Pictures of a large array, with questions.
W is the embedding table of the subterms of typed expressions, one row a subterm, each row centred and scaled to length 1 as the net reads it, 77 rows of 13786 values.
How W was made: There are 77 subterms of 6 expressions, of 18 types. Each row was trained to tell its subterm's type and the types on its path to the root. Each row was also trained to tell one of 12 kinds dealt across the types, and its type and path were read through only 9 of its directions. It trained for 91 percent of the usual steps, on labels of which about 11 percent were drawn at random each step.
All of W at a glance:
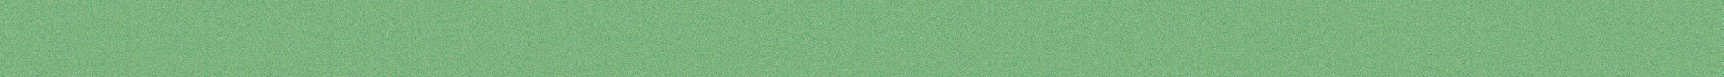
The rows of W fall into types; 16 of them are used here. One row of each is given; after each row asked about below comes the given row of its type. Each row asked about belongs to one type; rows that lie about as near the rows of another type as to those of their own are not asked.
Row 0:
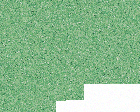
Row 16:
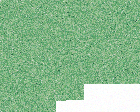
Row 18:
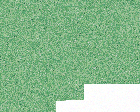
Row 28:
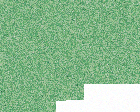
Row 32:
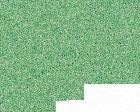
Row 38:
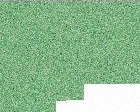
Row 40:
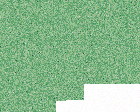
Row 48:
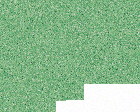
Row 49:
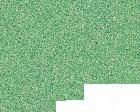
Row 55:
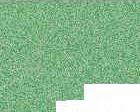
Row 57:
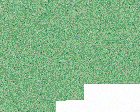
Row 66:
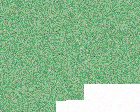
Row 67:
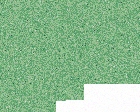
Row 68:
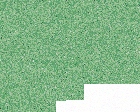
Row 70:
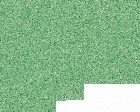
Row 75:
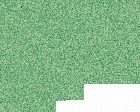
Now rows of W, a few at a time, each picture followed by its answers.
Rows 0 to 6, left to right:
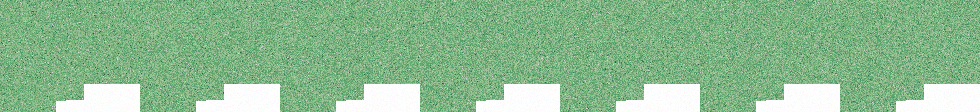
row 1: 68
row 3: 0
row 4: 70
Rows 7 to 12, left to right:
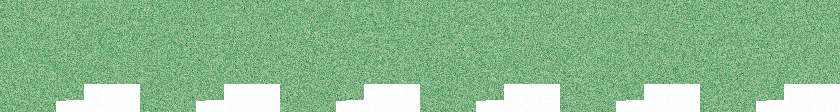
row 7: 68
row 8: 40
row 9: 75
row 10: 40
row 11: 55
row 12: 40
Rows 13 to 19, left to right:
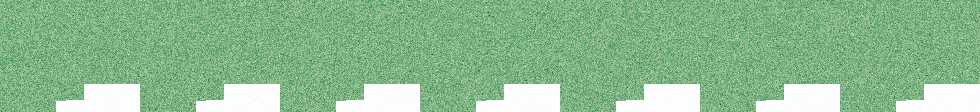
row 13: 55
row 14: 38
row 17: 75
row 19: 55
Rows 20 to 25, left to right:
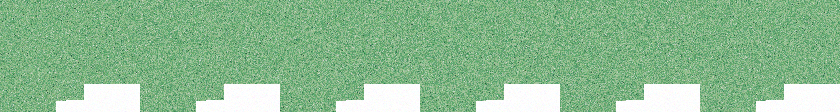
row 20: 55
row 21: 40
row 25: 70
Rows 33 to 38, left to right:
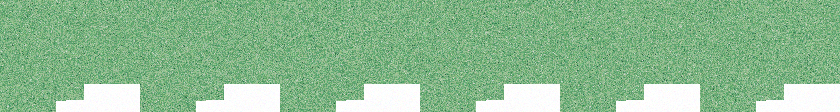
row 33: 70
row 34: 18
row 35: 48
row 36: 18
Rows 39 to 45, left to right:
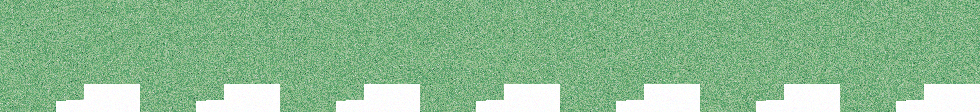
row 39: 38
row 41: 67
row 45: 38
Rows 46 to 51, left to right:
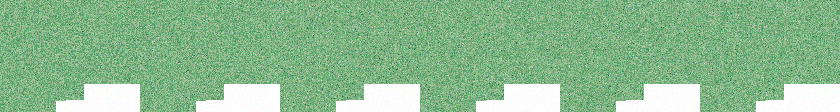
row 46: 48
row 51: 70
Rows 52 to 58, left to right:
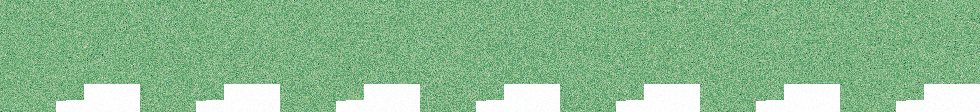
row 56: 38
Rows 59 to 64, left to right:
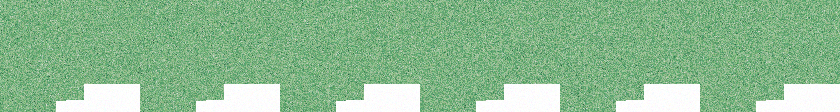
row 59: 48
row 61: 38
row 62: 48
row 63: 40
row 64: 55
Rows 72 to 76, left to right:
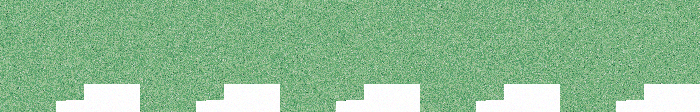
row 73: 66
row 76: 48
